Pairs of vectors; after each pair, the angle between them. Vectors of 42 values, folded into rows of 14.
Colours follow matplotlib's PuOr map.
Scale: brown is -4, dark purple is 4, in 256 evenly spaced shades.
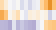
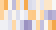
partly aligned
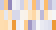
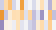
orthogonal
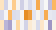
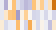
partly aligned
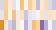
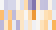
partly opposed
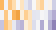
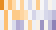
nearly parallel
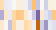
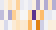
partly aligned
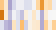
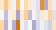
orthogonal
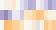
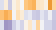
nearly opposite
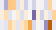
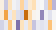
partly aligned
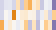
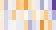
partly aligned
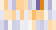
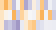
partly aligned
